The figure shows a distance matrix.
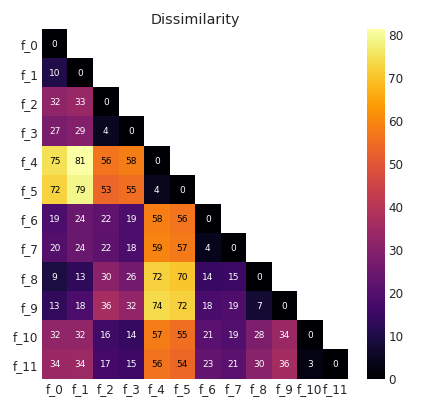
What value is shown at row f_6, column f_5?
56
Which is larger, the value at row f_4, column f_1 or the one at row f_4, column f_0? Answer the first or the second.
the first
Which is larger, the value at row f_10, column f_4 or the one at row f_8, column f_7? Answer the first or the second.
the first
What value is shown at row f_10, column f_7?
19
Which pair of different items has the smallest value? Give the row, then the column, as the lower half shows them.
f_11, f_10
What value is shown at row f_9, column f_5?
72
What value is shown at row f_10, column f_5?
55
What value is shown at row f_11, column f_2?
17
